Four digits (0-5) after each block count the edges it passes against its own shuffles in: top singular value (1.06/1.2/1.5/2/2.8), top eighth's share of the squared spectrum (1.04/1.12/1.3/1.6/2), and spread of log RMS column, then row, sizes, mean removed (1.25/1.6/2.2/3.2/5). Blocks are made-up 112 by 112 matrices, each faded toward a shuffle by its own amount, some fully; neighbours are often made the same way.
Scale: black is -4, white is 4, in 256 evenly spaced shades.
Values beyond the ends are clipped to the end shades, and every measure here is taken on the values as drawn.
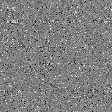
3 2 0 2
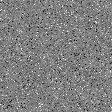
0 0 0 0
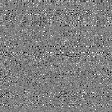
4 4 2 3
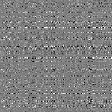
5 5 2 4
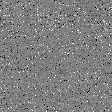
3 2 0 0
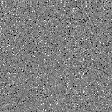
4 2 1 1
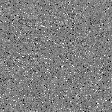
3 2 1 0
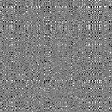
5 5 3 3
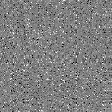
4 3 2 1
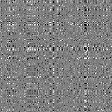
5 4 3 3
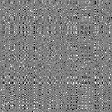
5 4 3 3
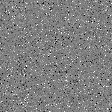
0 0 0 0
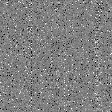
3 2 2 0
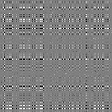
5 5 4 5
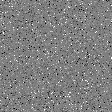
0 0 0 0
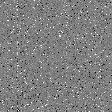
3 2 1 0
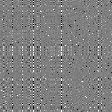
5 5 3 3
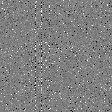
4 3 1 1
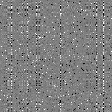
5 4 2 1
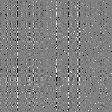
5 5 3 3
